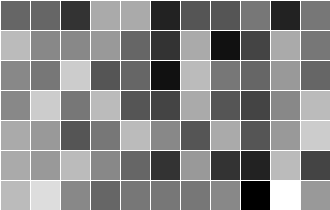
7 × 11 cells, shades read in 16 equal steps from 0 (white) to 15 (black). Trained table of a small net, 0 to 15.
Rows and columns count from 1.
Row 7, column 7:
8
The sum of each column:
41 41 51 49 54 77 48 66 77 41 49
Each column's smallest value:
4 2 3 4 4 7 4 5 8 0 3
